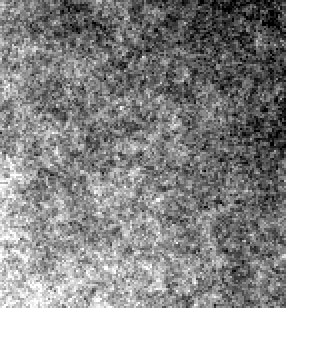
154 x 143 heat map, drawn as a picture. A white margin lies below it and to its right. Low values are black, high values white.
There are no regular stripes. On average the colour sits 50% of the way up the scale. The ninth with the lowest average is the top right. The bottom left is the ninth with the highest average. There is an overall slope up to the bottom left.
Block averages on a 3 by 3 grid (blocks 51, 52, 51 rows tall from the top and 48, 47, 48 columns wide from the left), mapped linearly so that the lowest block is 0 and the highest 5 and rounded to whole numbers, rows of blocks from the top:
2 1 0 / 3 3 1 / 5 4 2
